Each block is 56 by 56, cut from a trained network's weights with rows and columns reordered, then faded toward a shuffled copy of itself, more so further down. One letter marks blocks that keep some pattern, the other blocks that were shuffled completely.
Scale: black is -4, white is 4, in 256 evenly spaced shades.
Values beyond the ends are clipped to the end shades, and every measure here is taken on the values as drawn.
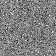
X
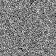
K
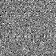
K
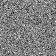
X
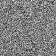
K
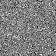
X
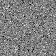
X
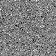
K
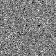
K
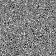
X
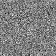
K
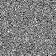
X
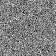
X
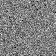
X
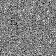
K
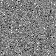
X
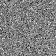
X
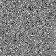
K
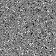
K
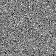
X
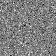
X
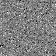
X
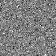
K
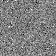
K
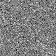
X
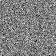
X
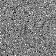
K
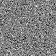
K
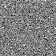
K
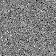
K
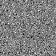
K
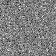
X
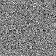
K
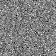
X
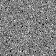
X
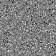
K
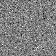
K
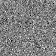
K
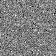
K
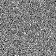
K
